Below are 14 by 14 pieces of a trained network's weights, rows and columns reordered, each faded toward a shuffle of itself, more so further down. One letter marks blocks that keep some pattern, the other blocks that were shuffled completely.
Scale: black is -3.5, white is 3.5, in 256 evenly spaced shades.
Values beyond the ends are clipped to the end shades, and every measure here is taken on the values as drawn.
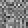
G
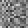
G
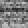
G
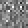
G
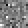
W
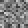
G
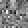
G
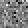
W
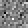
W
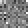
G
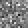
W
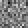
G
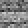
G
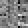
G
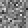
W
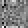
G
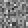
W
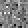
W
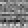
G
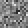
W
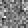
W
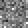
W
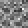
G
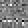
G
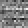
G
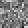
W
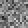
W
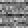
G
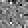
W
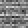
G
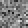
W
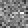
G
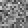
W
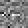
G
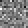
W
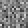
G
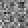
G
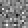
W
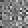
G
